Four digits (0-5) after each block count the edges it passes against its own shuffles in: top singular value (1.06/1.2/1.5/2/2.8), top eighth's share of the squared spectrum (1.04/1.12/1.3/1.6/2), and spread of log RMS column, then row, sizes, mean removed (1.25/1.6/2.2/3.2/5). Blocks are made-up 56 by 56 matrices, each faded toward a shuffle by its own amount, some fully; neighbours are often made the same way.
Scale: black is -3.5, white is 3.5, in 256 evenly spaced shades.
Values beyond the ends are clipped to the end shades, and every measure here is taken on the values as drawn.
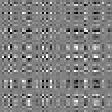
5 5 4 4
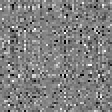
4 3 2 2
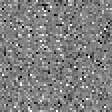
3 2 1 0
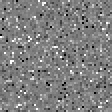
0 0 0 0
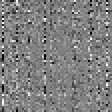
3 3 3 2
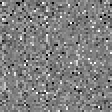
3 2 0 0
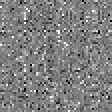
4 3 1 1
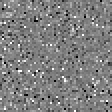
1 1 0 0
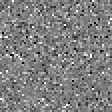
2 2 0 2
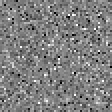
0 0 0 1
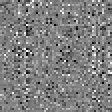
4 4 2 2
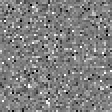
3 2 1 1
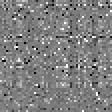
4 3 1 2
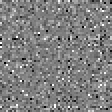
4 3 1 1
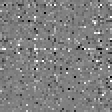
2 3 2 2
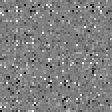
2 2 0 1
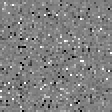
1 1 0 1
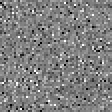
2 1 0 0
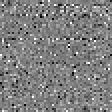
3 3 0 2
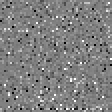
3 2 0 1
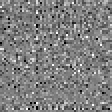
4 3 1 2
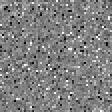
1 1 0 0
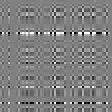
5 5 4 4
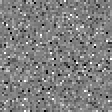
1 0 0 0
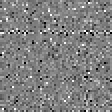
4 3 1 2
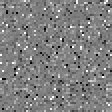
2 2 1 0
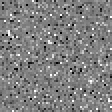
0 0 0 0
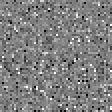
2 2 0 0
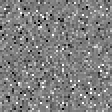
1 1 0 0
